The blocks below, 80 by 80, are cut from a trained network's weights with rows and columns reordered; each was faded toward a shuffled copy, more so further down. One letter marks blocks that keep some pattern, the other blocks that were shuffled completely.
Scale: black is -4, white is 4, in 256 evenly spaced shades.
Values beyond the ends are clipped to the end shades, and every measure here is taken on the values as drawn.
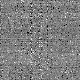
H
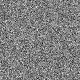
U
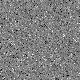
U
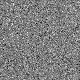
U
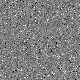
U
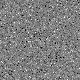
U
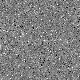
U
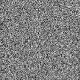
H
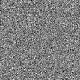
H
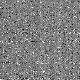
H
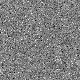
U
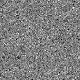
H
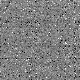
H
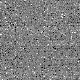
H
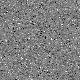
U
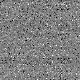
H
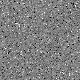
U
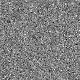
H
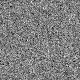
U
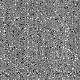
H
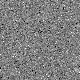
U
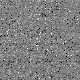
H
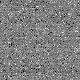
H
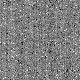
H
